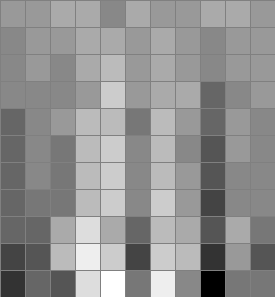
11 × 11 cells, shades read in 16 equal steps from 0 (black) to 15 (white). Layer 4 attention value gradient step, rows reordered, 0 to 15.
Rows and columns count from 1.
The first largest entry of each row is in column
3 4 5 5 4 5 5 5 4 4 5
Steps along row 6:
up down up up down up down down up down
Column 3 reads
10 9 8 8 9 7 7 7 10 11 5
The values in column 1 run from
3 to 9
